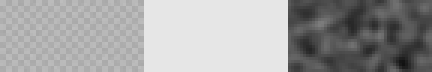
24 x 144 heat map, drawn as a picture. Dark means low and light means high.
The table splits into one row of 3 panels. Panel 1,1: high, checkered, faint in contrast. Panel 1,2: very high, flat. Panel 1,3: low, blotchy.
